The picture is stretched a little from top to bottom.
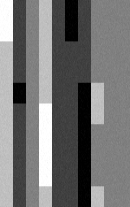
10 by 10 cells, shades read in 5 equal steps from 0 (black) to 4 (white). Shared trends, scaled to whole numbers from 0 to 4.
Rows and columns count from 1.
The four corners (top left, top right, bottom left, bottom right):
4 2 3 2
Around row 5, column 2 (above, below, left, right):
1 1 3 2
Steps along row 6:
down up up down same down up down same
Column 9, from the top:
2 2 2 2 2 2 2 2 2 2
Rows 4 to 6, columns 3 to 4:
2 3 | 2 3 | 2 4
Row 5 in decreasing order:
3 3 3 2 2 2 1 1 0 0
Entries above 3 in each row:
1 1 0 0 0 1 1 1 1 0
